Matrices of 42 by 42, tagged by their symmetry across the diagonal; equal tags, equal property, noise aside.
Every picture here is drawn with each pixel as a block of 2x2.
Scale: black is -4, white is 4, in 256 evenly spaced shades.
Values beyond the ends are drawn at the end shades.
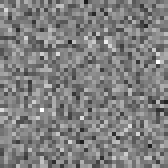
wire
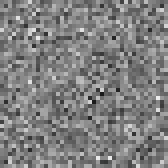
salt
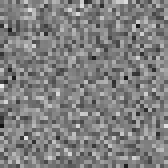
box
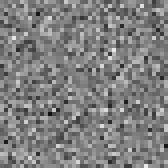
box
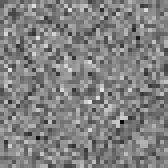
salt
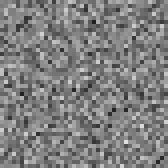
salt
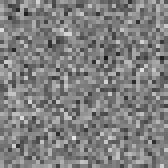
wire
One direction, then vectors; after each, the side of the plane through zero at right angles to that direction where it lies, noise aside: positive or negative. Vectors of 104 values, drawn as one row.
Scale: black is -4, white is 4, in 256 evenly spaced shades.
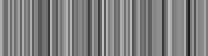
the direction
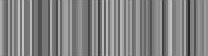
positive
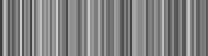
negative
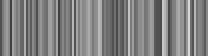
negative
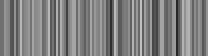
negative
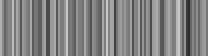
positive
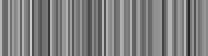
positive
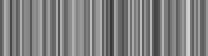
negative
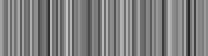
positive
